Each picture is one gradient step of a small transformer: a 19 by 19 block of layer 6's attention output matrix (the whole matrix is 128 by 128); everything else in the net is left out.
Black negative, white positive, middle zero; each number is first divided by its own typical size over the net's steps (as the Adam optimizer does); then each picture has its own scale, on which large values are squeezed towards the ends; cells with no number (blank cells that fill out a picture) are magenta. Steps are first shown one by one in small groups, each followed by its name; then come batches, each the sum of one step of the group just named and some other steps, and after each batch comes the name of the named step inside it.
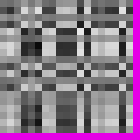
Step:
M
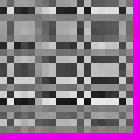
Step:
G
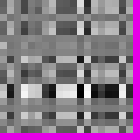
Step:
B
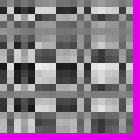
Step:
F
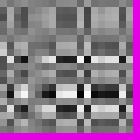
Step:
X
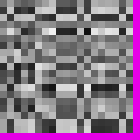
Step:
F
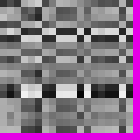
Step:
B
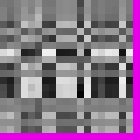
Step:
M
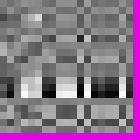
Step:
X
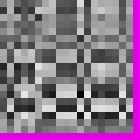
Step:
F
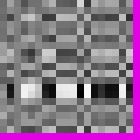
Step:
B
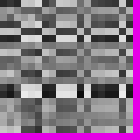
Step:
F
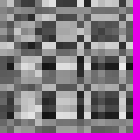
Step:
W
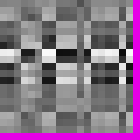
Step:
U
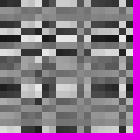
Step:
U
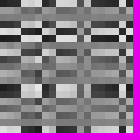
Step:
U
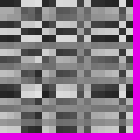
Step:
U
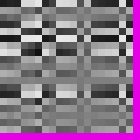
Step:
W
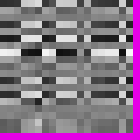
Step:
U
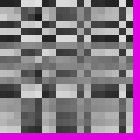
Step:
U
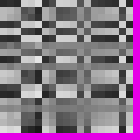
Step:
W
